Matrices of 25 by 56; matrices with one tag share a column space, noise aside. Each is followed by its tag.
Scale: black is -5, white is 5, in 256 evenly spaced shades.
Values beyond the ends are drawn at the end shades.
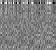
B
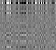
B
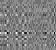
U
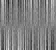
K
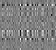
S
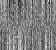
K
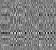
U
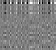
B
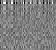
B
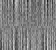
K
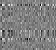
S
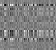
S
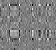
S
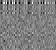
B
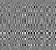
U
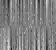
K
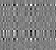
S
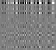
B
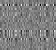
S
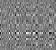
U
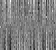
K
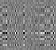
U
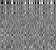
B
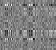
S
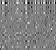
B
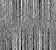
K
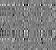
S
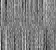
K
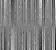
K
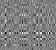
U
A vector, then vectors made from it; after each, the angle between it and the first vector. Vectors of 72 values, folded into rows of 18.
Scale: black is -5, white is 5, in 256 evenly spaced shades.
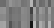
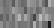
orthogonal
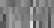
nearly opposite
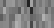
partly aligned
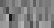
partly aligned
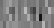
orthogonal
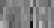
nearly parallel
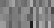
nearly parallel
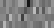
orthogonal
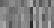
nearly parallel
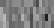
partly aligned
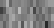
partly opposed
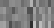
nearly parallel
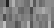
partly aligned
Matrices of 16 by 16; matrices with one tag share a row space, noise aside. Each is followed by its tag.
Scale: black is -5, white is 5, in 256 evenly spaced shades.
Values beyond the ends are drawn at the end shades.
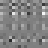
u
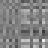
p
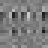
u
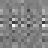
u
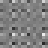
u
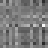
p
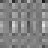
u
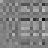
p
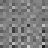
u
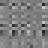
u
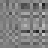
p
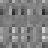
u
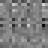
u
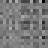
p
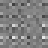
u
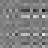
p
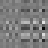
p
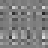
u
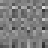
u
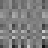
u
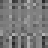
u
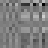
p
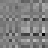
p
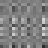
u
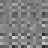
u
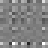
u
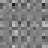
u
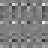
u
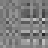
p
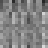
u
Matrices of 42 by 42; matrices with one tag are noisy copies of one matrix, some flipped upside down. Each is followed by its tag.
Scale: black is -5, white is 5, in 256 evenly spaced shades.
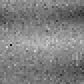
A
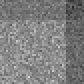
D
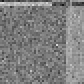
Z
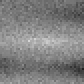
A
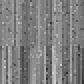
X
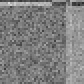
Z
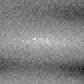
A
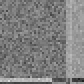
Z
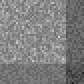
D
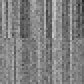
X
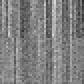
X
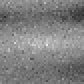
A
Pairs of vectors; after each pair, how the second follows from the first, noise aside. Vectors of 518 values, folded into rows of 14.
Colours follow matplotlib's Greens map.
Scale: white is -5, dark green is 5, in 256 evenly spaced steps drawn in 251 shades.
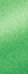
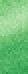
copied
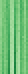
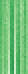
negated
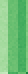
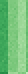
negated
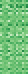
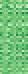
negated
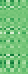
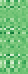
negated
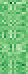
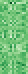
copied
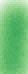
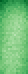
negated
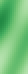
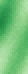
copied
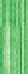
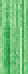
negated
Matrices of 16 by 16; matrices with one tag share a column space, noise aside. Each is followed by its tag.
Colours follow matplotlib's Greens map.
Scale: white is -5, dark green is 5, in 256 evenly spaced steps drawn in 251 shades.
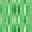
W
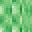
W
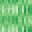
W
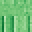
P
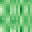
W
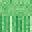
P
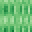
W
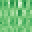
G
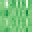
G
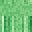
P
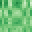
G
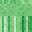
P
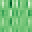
G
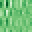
G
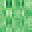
G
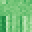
P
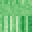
P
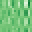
G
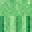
P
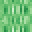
W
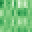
G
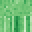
P
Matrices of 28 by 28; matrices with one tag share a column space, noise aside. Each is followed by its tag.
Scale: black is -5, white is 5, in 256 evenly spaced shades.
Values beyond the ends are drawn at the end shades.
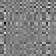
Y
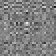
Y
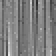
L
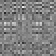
Y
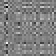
Y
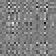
Y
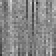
L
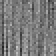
L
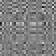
Y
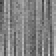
L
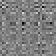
Y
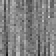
L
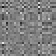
Y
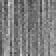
L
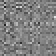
Y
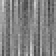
L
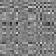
Y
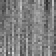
L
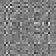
Y
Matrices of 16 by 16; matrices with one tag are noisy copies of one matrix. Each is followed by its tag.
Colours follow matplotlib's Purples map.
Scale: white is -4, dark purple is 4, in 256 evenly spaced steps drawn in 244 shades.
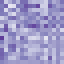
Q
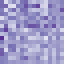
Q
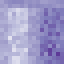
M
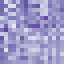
Q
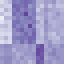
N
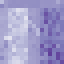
M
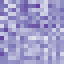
Q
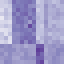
N
